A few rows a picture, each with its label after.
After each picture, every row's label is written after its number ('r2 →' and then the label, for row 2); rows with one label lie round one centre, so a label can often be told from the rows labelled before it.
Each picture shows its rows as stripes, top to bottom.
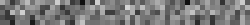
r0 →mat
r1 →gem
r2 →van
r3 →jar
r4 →jar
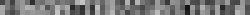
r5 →jar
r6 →mat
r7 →mat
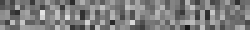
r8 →jar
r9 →gem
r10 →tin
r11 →tin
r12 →van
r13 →mat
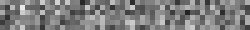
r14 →tin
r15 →van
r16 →mat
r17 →gem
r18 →gem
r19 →van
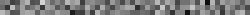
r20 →tin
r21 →van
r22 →mat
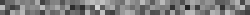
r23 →gem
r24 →mat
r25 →van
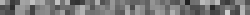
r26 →mat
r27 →jar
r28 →jar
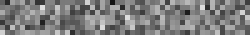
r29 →van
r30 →tin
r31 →mat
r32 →gem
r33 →gem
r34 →van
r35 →mat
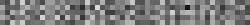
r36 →van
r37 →mat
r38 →van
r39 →tin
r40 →van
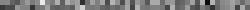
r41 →tin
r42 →jar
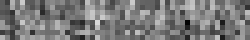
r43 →van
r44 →van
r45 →gem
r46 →gem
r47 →mat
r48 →mat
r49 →jar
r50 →mat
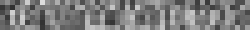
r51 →tin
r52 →jar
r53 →van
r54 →van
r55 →van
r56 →gem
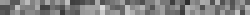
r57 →mat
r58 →gem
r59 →gem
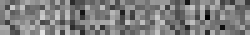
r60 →mat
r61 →van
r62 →tin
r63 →tin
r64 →gem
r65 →mat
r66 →tin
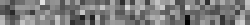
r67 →tin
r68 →gem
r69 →jar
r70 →mat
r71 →mat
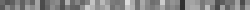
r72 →gem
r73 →gem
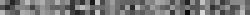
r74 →mat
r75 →jar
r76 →mat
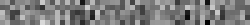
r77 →tin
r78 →van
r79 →mat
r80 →mat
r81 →tin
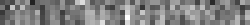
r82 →jar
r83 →van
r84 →gem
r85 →gem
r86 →gem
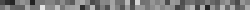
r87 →jar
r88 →tin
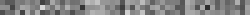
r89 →gem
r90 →tin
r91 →gem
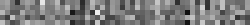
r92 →tin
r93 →tin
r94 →mat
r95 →van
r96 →mat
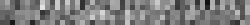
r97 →tin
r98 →tin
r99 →gem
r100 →gem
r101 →jar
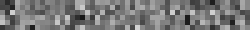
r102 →jar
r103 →jar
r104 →van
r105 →mat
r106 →mat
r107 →jar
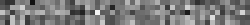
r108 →jar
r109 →van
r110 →mat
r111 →van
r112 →van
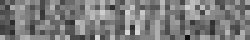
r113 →gem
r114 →van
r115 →gem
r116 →gem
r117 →jar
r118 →jar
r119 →jar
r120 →mat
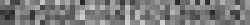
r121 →tin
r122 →gem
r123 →jar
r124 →jar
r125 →gem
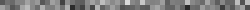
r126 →gem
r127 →mat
